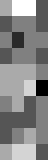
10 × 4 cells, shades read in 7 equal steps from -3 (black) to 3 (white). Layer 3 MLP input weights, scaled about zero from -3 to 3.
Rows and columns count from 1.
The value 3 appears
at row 1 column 2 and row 1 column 3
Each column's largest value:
1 3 3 0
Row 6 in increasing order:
-3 1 1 2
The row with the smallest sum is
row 8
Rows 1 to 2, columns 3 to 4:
3 -1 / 0 -1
